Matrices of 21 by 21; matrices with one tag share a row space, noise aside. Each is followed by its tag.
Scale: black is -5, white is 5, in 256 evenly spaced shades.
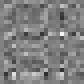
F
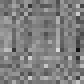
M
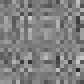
M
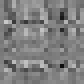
F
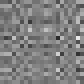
M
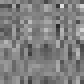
M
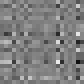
M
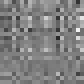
M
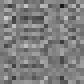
F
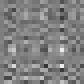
F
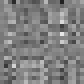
F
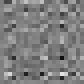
F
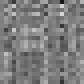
F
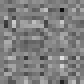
F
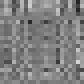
M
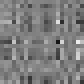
M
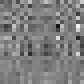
M
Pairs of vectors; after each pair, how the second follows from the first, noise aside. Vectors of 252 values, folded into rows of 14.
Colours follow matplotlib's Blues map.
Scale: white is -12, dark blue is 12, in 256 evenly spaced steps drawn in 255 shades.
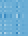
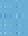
shrunk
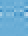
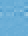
shrunk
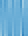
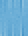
shrunk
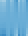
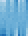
scaled up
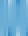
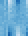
scaled up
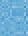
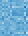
scaled up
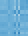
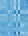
scaled up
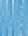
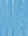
shrunk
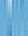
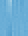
shrunk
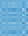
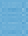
shrunk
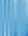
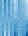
scaled up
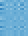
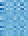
scaled up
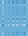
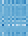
scaled up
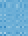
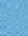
shrunk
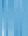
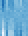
scaled up
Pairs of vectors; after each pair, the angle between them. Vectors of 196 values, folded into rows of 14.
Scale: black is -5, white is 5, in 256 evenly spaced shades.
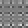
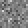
orthogonal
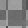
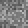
partly opposed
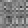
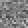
partly aligned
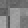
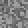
orthogonal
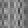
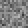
orthogonal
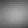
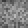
partly aligned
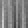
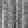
nearly parallel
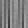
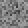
orthogonal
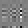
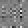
nearly opposite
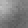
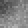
nearly opposite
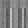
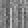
nearly parallel
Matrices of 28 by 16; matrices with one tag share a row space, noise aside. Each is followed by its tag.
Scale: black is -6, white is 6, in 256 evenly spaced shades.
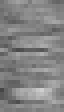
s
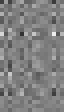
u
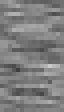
s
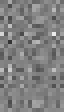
u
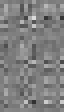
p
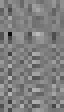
u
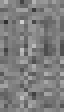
p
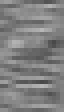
s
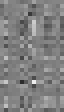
p
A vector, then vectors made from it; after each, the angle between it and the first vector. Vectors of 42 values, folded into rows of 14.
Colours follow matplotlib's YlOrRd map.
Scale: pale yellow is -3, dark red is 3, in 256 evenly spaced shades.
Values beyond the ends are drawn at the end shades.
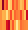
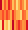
partly opposed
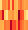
orthogonal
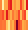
nearly opposite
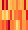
nearly parallel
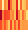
partly opposed
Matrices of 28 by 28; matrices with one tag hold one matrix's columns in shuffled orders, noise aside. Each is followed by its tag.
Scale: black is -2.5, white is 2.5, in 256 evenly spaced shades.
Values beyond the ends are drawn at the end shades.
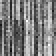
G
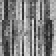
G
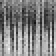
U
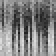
U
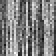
G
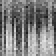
U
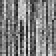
G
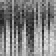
U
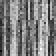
G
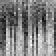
U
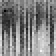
U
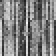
G
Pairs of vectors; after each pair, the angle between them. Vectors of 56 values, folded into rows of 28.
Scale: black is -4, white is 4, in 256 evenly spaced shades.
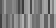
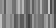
nearly opposite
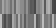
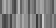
partly aligned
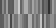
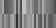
orthogonal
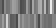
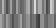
partly aligned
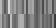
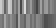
partly aligned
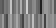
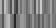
partly opposed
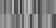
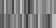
nearly opposite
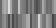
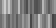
nearly parallel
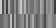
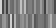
nearly parallel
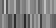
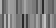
orthogonal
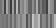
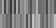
nearly parallel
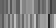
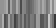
nearly opposite
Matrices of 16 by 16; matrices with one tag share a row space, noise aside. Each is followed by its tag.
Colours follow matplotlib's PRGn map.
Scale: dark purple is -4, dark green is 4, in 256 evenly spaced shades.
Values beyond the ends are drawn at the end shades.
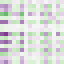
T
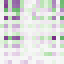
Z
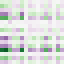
T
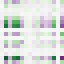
Z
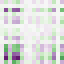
Z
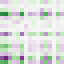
T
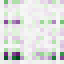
Z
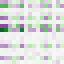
T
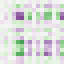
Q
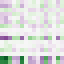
T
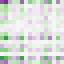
T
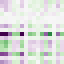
T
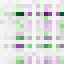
Q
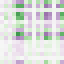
Q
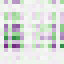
Z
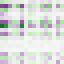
T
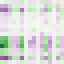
T
